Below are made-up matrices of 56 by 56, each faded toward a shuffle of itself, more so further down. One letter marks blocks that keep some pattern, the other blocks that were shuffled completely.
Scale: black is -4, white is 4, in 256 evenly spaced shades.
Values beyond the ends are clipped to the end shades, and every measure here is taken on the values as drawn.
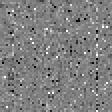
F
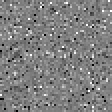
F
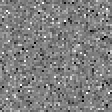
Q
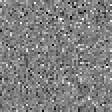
F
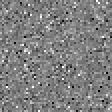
F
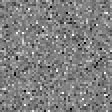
Q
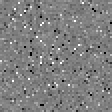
Q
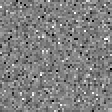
Q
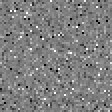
Q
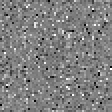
F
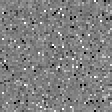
Q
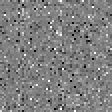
F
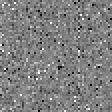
F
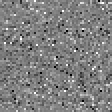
F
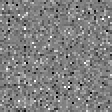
F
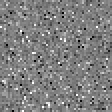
Q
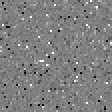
Q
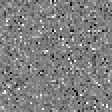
F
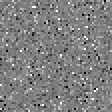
Q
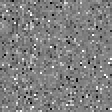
F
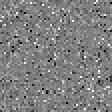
F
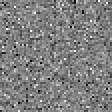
F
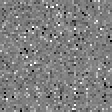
F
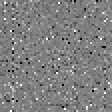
F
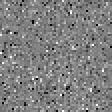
F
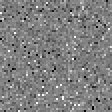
Q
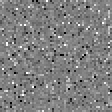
F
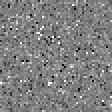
Q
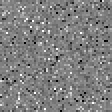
Q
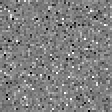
Q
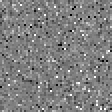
Q
